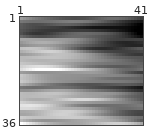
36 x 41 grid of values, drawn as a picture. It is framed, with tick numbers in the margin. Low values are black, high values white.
Grain: streaks across. Average level on the scale: 50%. Ninth with the highest average: bottom left. Ninth with the lowest average: top right. Mirror symmetry: none. Slope: up to the bottom left.
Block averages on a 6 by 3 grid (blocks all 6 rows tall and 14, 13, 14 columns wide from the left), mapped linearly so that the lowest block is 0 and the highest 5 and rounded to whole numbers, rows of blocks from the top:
110 / 420 / 542 / 332 / 542 / 543
